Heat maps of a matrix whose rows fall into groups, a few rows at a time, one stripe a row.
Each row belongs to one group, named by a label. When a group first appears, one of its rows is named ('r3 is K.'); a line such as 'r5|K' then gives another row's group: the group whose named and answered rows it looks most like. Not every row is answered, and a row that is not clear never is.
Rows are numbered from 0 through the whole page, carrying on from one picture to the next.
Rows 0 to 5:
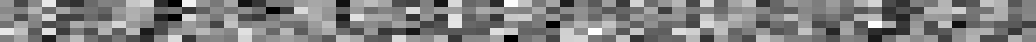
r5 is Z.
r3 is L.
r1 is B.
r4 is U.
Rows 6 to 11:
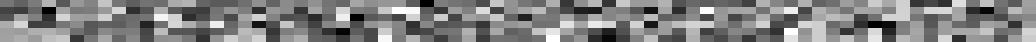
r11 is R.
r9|U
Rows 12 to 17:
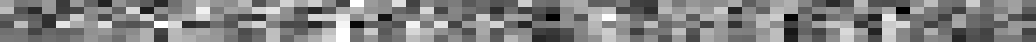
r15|Z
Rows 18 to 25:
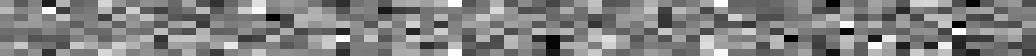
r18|L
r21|R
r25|L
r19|U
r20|B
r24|L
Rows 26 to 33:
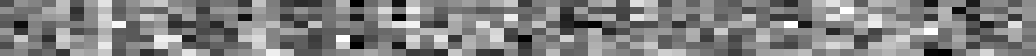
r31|Z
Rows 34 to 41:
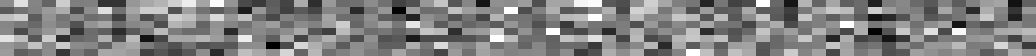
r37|R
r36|U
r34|U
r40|B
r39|U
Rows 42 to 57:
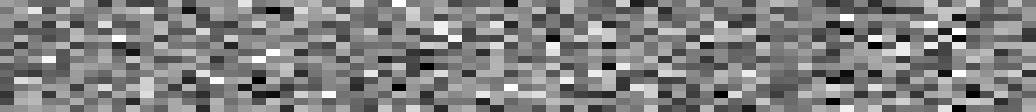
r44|R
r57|R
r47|L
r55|B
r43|B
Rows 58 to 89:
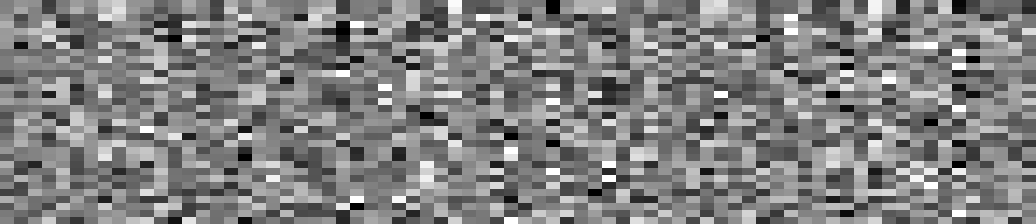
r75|L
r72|R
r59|L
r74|B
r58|L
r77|Z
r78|L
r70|R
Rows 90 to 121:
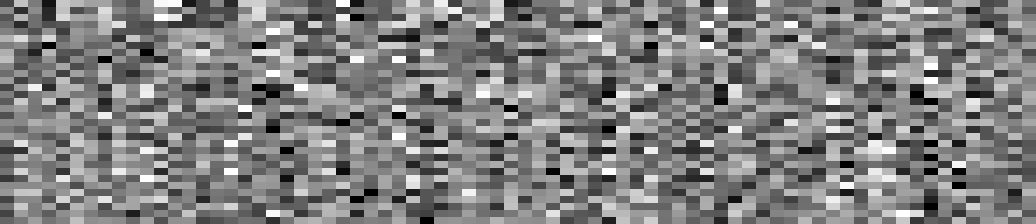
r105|Z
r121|B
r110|L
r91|L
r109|Z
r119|L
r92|Z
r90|Z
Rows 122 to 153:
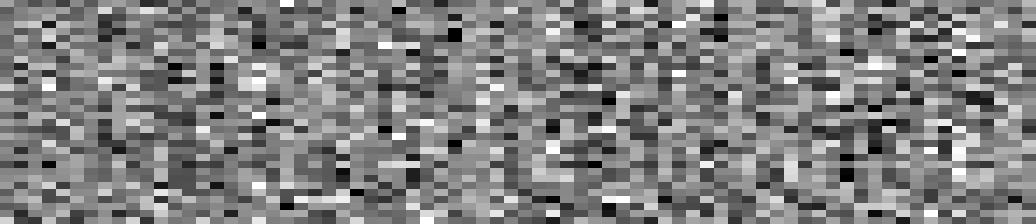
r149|Z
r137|Z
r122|U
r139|B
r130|L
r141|Z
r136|B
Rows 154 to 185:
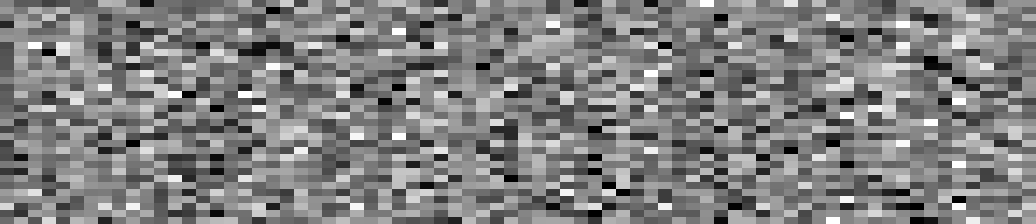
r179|Z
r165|R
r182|R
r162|L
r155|B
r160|B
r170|R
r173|Z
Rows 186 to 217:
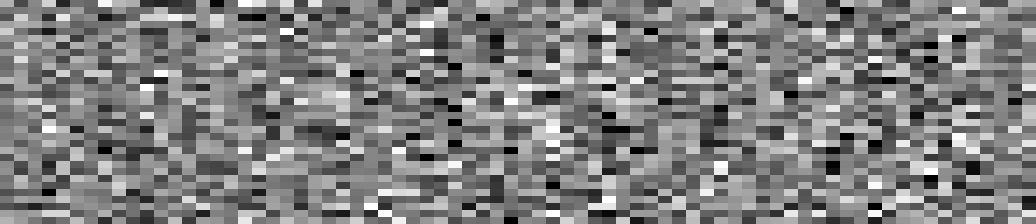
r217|Z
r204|R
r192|L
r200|R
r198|B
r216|R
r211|L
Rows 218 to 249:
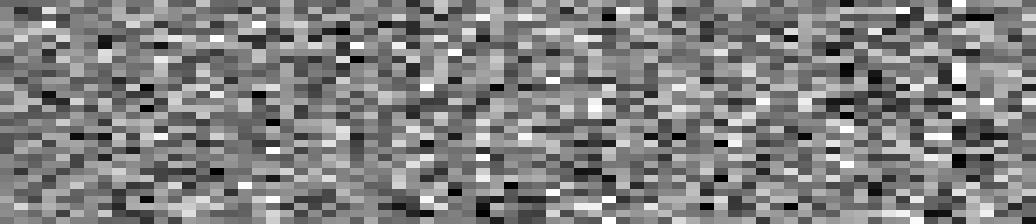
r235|B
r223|U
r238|B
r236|R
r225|L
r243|B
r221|U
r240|B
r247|U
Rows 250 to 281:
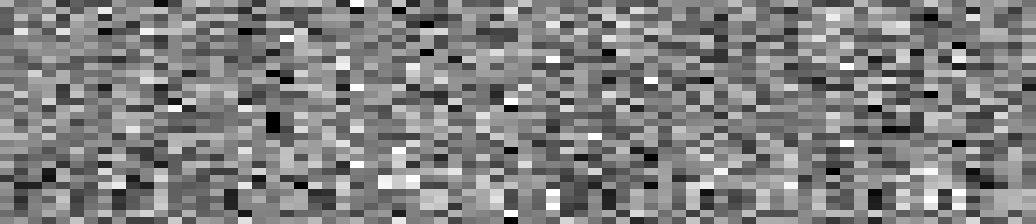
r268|B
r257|B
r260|B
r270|R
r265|Z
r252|L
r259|R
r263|L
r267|B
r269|U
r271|Z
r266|B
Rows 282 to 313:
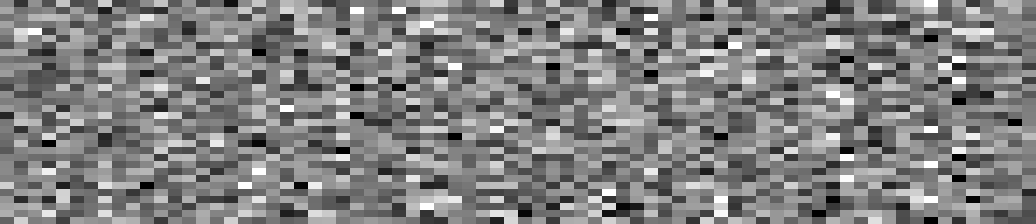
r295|B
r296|R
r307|R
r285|B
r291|L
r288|B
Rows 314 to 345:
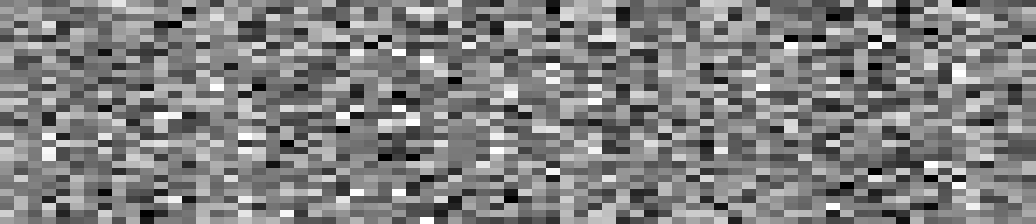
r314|L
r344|U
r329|Z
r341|Z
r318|L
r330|Z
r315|B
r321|Z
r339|L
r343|L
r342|Z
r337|B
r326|U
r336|U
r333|U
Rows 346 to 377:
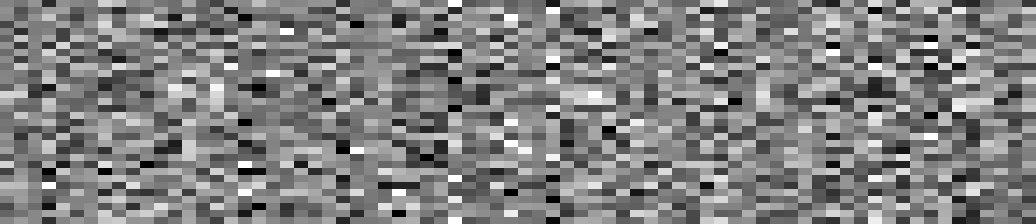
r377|L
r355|L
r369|U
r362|L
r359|U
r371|L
